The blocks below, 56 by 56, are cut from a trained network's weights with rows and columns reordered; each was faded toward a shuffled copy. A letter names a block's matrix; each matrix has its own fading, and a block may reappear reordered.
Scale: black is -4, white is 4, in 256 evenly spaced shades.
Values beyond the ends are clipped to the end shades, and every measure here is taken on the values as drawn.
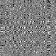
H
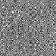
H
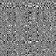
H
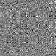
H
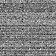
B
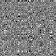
H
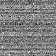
B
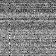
B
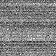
B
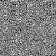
H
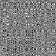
H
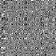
H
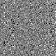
H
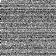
B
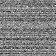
B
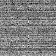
B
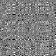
H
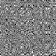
H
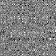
H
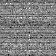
B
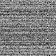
B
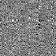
H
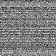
B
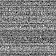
B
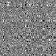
H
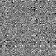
H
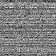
B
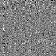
H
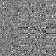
H
